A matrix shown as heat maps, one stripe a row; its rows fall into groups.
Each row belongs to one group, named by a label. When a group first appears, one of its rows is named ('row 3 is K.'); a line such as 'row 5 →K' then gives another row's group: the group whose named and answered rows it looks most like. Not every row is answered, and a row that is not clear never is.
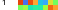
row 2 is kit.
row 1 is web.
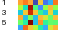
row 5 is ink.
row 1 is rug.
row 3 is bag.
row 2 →web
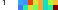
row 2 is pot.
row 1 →pot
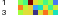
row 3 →ink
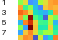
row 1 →kit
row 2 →kit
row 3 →rug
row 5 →bag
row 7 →bag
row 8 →rug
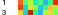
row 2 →web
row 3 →web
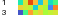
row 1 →bag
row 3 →pot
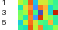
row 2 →ink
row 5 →bag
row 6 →pot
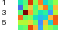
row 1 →pot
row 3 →rug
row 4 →kit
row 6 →bag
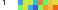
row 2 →kit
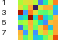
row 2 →ink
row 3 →web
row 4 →pot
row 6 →pot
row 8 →kit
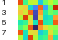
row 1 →web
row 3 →ink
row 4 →rug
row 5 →pot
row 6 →ink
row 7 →web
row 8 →web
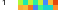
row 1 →kit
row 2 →rug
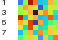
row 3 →ink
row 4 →web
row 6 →web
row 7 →pot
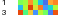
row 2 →pot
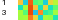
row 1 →web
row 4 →bag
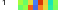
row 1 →ink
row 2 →ink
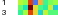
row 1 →ink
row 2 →bag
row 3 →bag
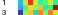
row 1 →bag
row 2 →pot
